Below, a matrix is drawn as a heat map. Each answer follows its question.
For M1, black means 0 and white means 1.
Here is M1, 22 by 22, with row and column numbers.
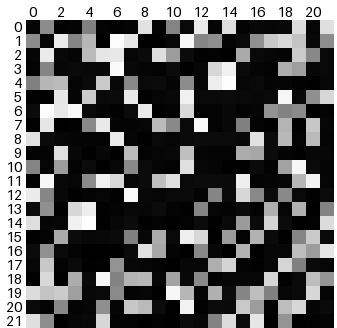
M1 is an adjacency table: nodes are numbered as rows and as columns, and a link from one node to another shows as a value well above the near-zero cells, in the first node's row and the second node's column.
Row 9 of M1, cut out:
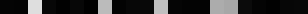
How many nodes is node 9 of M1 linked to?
5
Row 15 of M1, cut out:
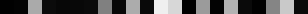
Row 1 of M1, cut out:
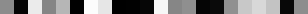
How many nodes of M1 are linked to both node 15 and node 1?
6
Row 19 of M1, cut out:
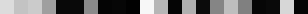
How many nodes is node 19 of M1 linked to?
12
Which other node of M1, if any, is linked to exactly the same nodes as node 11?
node 2
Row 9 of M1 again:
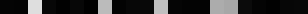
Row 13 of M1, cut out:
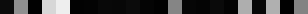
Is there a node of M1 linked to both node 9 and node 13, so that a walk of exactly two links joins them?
no
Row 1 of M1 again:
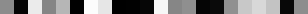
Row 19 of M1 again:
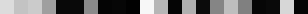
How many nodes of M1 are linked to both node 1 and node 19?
8
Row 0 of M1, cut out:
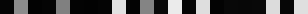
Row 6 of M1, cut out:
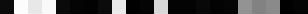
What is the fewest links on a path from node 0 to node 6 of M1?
2
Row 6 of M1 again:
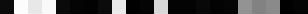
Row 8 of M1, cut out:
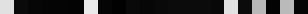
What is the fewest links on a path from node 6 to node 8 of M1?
1
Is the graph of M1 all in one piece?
yes
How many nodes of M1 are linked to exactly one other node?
0
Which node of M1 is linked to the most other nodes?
node 1
